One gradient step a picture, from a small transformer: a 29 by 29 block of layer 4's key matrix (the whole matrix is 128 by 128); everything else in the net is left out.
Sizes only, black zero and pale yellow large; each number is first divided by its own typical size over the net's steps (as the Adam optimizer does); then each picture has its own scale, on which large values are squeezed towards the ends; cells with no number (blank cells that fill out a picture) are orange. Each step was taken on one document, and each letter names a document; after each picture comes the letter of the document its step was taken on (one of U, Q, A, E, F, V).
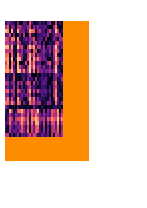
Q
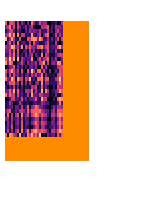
Q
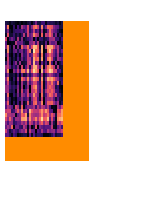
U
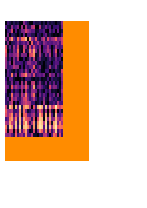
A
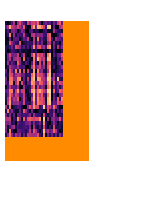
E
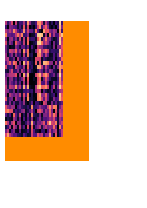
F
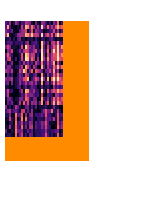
U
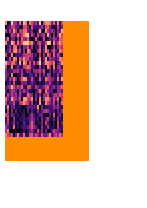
F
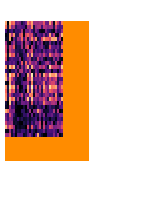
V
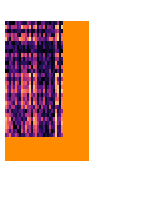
E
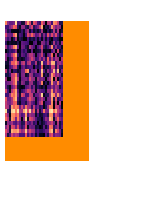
E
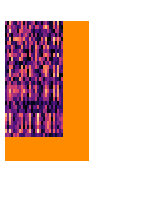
Q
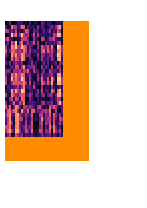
U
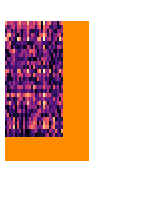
V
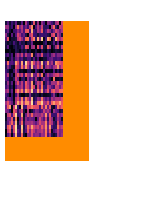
E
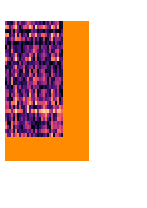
E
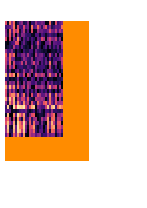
A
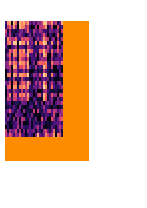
F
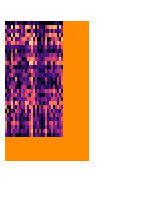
E
